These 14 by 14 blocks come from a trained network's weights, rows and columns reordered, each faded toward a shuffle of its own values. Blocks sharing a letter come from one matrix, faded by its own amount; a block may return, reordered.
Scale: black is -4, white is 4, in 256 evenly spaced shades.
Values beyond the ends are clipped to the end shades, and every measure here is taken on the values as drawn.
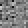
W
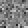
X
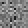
W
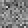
X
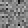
W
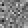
X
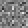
W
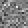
X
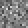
X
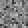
X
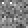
W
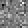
W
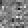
W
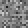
X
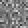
X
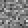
X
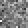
X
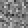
X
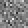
X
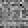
W
